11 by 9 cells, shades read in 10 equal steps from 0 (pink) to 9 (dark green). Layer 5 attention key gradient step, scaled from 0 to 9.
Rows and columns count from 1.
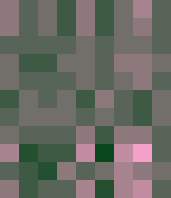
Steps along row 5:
up same same down up down down up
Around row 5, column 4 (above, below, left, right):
5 5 6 5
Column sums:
55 69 67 64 51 70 48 44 62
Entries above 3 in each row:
8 9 9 9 9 9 9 9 5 8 6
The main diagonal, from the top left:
4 6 6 5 5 4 6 4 6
